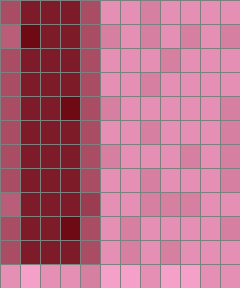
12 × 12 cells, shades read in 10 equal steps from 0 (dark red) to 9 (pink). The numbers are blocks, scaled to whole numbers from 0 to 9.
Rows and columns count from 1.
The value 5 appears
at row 2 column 1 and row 9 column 1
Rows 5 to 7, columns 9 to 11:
8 8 8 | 8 8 8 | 8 7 8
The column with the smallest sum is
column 4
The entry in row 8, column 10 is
8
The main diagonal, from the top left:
4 0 1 1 4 8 8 7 7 8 8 8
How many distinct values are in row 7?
4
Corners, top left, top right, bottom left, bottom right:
4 8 8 8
